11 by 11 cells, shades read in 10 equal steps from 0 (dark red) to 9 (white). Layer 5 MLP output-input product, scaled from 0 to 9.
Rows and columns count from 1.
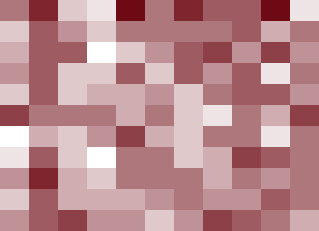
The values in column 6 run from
4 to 7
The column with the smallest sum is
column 2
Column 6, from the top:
4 4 5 7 5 4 6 4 4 5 7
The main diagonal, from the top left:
4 3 3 7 6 4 7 6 4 3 6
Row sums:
39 51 50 55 56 51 62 57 50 54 47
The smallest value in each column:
2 1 2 4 0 4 1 2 2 0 2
